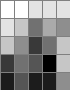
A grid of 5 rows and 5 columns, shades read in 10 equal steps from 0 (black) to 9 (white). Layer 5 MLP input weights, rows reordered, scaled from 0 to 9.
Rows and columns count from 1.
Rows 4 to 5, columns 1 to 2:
2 4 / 1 3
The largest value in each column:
9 9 8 8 8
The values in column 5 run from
5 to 8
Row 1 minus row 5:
8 6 7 7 3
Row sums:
42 30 25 16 11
